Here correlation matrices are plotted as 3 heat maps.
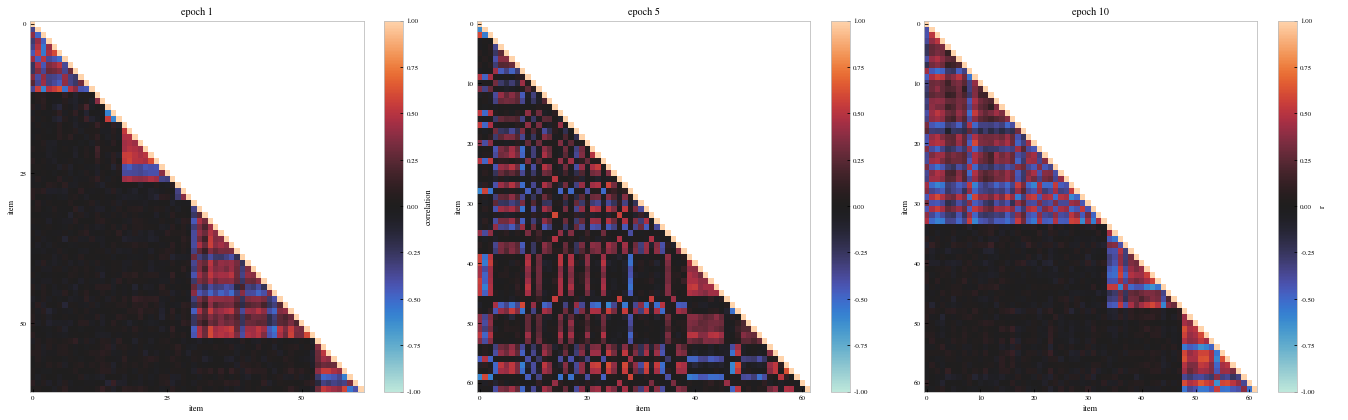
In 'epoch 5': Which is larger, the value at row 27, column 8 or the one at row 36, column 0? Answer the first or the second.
the second
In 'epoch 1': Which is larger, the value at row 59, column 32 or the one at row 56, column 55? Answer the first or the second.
the second
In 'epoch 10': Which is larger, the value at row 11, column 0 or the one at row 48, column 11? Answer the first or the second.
the second
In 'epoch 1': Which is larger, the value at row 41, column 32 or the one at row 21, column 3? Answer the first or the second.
the first
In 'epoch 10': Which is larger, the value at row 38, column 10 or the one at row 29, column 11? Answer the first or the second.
the second
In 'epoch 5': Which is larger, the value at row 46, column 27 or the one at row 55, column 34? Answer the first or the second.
the first
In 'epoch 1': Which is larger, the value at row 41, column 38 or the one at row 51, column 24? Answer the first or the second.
the first
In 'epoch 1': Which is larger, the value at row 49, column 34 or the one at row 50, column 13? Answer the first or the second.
the first
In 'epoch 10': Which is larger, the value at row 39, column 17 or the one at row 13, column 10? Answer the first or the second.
the second
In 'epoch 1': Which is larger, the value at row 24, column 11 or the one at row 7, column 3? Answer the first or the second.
the second
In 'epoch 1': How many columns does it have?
62
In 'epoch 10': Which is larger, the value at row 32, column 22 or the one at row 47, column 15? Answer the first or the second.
the second
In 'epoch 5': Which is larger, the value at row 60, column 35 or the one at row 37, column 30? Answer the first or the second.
the first
